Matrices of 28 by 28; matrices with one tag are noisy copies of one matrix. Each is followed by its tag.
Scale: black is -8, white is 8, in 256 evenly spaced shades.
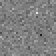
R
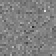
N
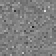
N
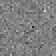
N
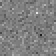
R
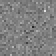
N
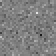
R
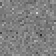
R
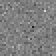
N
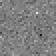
R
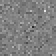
N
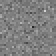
N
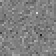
R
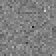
N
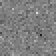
R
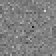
N
